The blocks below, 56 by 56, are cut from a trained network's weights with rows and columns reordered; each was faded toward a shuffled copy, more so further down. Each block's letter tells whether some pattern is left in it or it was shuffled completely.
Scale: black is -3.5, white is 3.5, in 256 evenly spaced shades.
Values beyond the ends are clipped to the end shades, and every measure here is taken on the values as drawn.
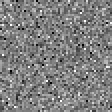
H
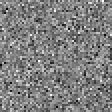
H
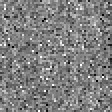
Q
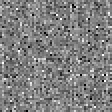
Q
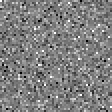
H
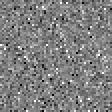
H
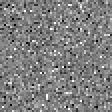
H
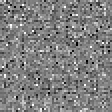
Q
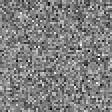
H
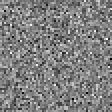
H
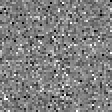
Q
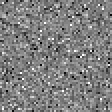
H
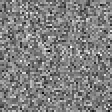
Q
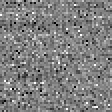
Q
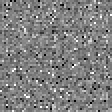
Q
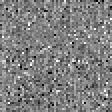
Q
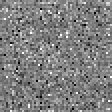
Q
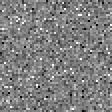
H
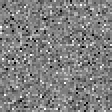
H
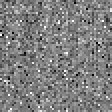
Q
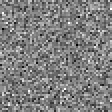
Q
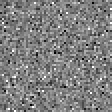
H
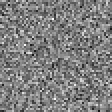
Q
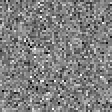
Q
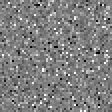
H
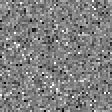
H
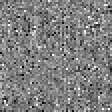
Q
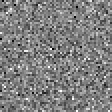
H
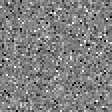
H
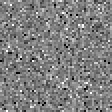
H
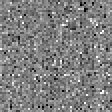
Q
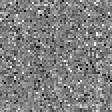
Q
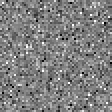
H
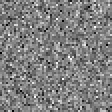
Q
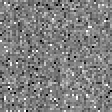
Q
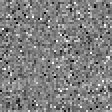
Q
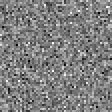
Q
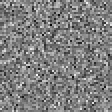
Q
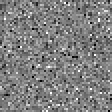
H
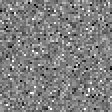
H
